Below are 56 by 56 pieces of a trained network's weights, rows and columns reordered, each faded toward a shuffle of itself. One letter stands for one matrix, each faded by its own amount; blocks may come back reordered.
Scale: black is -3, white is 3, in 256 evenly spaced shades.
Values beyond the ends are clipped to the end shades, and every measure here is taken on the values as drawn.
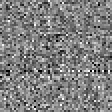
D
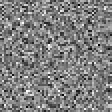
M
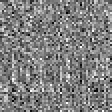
M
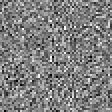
M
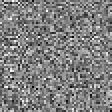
M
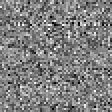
D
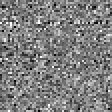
D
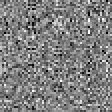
M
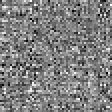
D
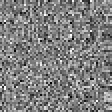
M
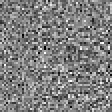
M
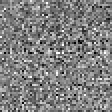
D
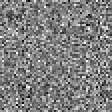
M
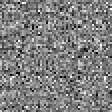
D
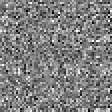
D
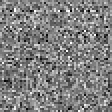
D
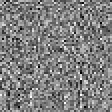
M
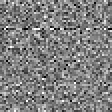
D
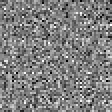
D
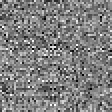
D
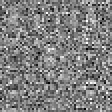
M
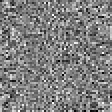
M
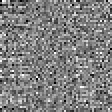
D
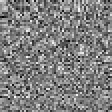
M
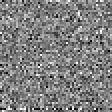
D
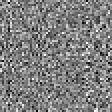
M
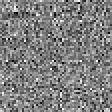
D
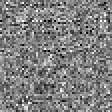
D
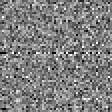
D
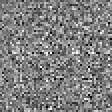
D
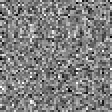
M
